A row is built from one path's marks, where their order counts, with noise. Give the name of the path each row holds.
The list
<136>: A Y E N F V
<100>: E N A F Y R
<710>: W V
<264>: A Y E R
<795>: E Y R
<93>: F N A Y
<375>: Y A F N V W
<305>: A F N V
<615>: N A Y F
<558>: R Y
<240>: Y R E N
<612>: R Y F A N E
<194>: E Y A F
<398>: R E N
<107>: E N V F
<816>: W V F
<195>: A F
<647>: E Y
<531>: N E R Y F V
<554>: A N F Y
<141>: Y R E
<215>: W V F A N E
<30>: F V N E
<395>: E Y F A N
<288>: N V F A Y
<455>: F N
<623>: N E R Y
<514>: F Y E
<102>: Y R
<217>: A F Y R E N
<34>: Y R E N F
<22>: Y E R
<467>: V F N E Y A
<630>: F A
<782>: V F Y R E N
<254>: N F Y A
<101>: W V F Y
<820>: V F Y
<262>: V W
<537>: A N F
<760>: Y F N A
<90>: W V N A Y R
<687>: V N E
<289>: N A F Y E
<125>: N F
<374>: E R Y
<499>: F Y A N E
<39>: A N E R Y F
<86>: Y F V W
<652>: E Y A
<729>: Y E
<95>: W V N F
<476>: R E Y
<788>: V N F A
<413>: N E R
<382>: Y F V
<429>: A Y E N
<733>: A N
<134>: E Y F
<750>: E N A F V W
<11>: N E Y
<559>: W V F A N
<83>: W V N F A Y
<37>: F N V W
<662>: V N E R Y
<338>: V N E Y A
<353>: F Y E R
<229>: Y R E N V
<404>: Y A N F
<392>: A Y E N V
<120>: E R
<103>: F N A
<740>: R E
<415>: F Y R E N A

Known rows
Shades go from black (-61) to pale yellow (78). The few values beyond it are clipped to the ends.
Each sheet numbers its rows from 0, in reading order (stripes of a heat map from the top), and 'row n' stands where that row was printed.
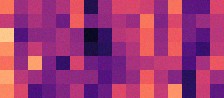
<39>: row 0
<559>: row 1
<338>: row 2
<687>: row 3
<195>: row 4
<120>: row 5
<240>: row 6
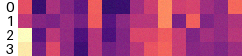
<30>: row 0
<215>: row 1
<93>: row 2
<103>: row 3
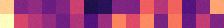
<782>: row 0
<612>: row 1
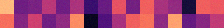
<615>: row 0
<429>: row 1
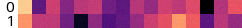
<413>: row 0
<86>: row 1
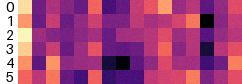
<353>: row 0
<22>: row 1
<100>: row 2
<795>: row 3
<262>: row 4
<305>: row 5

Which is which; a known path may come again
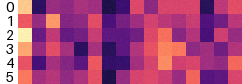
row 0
<11>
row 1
<733>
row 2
<652>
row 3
<37>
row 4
<30>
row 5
<39>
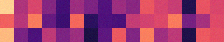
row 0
<125>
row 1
<305>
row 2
<289>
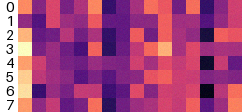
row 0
<264>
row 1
<710>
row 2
<615>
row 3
<499>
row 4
<102>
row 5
<750>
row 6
<623>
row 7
<217>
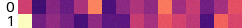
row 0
<90>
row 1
<254>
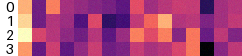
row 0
<740>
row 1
<514>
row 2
<612>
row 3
<22>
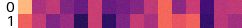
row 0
<134>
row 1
<375>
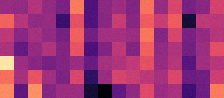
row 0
<95>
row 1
<404>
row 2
<559>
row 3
<101>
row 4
<100>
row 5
<554>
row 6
<262>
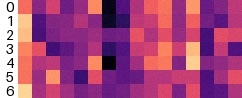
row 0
<429>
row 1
<338>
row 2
<288>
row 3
<229>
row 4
<136>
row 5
<195>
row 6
<788>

